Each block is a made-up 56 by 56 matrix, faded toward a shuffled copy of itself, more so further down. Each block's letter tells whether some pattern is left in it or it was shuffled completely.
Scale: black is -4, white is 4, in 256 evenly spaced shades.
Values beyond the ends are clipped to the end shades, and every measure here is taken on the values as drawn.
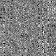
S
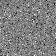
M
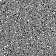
M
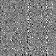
S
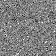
M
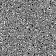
M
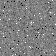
M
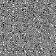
S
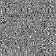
S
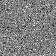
M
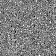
M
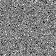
M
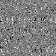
S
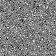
M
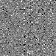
S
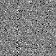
S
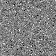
M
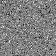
M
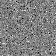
M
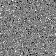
M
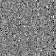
S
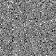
S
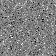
M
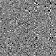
S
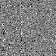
S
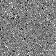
M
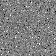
M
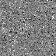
S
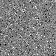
M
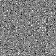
S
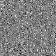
S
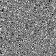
S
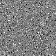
S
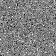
M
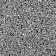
M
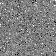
M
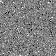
M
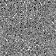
S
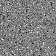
M
